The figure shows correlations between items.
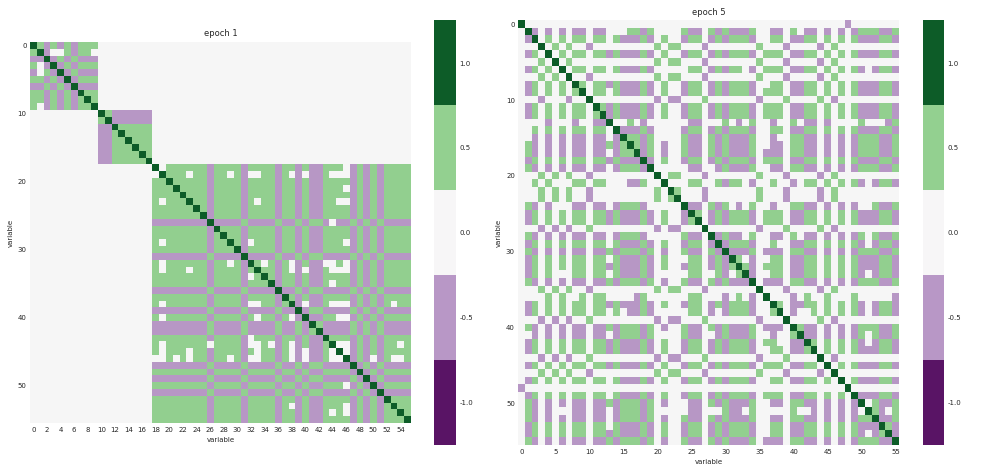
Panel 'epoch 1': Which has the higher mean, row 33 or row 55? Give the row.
55
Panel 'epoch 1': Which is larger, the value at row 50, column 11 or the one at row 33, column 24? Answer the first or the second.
the second
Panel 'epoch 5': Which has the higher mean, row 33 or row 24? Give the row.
33
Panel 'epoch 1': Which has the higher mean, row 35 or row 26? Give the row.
35
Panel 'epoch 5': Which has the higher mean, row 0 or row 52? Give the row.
0
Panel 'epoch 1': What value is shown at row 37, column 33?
0.5
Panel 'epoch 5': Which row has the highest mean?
21
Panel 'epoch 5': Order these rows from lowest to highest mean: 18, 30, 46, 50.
50, 30, 46, 18
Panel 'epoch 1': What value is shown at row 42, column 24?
-0.5
